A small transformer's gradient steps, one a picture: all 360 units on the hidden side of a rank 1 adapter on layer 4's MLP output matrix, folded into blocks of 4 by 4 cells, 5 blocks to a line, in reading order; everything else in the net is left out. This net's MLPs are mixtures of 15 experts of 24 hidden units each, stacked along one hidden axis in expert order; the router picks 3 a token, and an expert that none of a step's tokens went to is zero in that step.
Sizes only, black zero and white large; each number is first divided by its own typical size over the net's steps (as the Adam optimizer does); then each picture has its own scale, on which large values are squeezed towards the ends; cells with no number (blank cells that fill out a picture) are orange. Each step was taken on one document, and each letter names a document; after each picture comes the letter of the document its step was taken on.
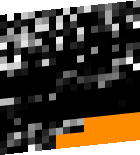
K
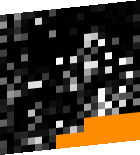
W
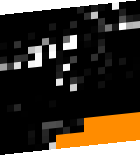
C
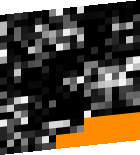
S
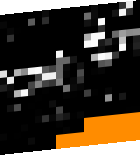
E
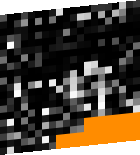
W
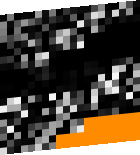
S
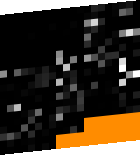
E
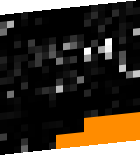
C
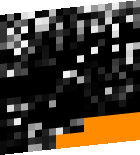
K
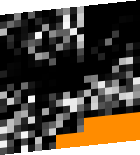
S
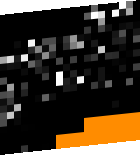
C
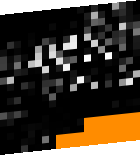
C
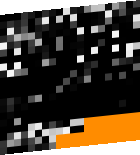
K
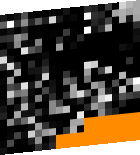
W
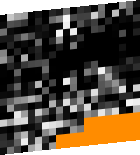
S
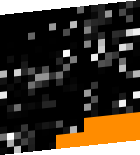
E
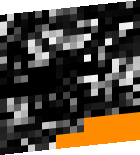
S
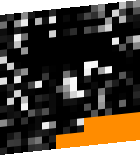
W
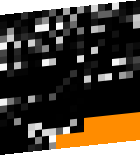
K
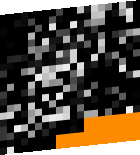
E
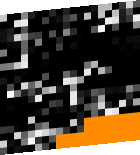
W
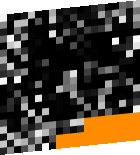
W
